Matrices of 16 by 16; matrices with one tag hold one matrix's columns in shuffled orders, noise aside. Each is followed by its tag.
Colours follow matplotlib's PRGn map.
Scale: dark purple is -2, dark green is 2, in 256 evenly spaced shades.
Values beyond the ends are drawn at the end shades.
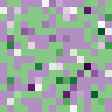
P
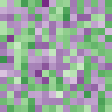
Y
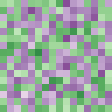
Y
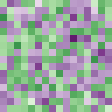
Y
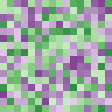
Y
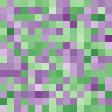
Y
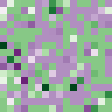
Y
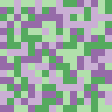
Y
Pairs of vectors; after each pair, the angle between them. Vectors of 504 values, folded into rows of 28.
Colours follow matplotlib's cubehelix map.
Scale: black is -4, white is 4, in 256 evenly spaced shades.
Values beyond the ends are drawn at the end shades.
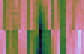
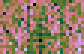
partly aligned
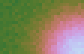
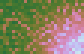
nearly parallel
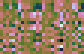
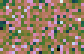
orthogonal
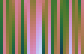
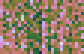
partly opposed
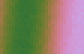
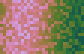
nearly opposite
